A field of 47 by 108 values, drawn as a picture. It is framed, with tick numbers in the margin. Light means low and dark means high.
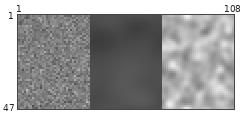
The table splits into one row of 3 panels. Panel 1,1: middling, fine-grained. Panel 1,2: high, smooth, faint in contrast. Panel 1,3: low, blotchy.
